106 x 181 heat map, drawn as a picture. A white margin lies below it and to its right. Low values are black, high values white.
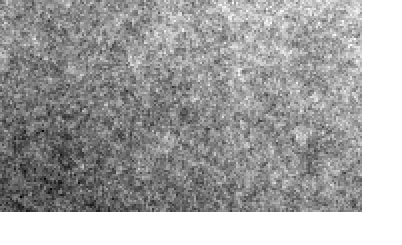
Odd rows or columns: none. Slope: up to the top right. Mirror symmetry: none. Histogram: bell-shaped. Stripes: none. Ninth with the highest average: top right. Ninth with the lowest average: bottom left.
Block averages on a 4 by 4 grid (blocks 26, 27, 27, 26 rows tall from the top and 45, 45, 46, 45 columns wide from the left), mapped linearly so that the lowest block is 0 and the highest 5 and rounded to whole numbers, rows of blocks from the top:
3 4 5 5
2 3 4 4
1 2 3 3
0 1 2 3
